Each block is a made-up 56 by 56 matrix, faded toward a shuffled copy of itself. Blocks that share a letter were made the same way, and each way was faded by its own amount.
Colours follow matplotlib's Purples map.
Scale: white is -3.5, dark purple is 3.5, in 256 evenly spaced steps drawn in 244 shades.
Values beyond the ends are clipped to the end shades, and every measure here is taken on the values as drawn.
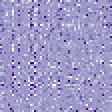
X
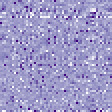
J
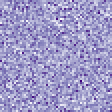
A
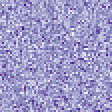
A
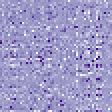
X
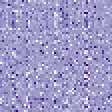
X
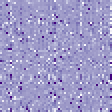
X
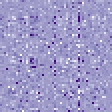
X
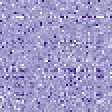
J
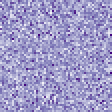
A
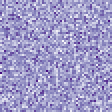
A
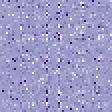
X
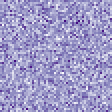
A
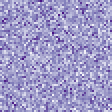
A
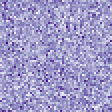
A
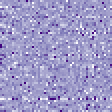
J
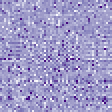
J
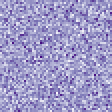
A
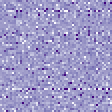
J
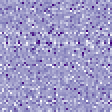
J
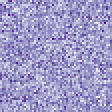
A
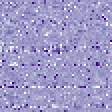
J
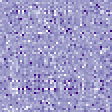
J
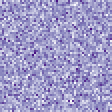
A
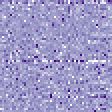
J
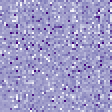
X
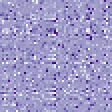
X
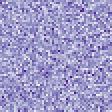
A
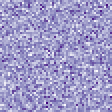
A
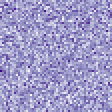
A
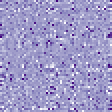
X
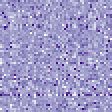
J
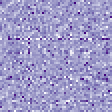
J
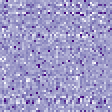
J
